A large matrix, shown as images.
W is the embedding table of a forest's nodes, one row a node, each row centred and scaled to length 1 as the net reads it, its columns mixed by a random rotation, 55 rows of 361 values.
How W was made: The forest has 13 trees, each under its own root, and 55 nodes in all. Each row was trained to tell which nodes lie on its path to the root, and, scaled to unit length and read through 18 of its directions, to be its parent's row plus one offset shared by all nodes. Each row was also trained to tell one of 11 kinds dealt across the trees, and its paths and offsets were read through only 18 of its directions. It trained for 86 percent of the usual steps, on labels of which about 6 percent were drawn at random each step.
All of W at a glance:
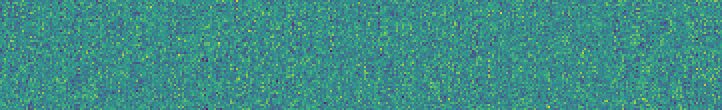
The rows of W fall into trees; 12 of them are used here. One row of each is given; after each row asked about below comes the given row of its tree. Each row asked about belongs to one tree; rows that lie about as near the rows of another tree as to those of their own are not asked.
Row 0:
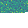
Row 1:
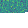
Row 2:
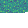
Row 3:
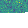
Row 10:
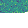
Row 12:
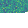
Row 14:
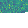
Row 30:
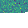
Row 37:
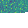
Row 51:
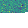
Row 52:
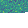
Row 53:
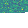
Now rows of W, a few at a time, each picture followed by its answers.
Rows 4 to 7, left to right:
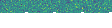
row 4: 14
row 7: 37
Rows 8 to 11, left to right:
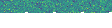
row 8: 2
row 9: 53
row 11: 3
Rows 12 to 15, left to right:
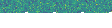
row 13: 14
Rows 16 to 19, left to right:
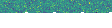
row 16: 53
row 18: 10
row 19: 2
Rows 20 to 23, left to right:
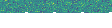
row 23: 10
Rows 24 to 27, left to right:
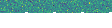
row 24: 3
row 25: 12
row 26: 12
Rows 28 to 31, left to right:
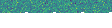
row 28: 3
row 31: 12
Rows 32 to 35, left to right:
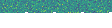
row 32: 14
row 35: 2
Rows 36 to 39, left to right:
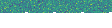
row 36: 0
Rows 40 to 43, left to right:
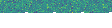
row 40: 52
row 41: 52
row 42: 12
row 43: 52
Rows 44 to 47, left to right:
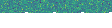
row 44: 53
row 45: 3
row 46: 14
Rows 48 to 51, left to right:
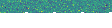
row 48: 1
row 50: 2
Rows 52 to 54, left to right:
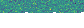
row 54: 30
